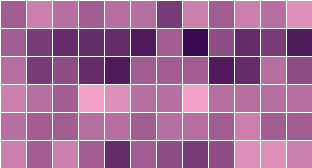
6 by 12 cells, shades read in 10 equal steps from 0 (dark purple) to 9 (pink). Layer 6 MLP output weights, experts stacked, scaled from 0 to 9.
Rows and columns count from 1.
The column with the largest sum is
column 1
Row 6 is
7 5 7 5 2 5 4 3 4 8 8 7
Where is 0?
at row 2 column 8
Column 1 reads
5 5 6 7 6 7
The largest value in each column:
7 7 7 9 8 6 6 9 6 8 8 8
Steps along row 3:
down up down down up same same down up up down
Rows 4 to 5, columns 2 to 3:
6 5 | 5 5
